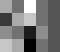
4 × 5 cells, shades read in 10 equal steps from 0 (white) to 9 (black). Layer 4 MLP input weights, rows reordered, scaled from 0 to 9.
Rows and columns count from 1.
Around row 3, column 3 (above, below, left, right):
2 9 5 4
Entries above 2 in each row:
4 4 5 4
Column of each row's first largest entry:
5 1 3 3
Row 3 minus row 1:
1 0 8 -1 0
